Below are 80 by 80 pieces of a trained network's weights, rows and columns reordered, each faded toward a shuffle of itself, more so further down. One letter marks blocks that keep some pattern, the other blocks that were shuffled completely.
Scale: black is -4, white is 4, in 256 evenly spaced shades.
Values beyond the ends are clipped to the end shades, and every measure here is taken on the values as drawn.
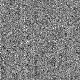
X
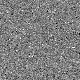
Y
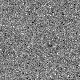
Y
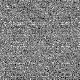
X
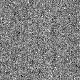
X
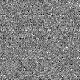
X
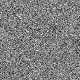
X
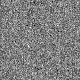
X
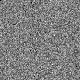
X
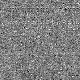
X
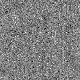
X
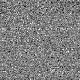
X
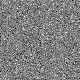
Y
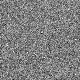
Y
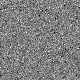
Y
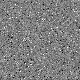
Y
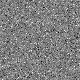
Y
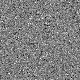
Y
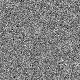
Y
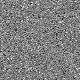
X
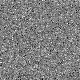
Y
